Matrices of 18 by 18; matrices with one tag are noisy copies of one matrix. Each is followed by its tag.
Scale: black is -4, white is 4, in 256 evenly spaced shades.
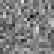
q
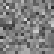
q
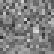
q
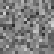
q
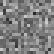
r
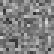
r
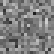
r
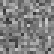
r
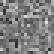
r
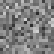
q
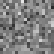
q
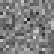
q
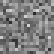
r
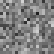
q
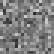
r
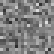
r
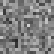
r
